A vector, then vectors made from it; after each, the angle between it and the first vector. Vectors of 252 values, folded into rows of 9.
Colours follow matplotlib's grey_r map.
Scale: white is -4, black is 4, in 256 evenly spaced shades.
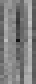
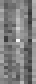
nearly opposite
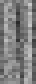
nearly parallel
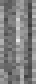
nearly opposite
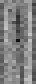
nearly parallel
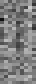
partly aligned
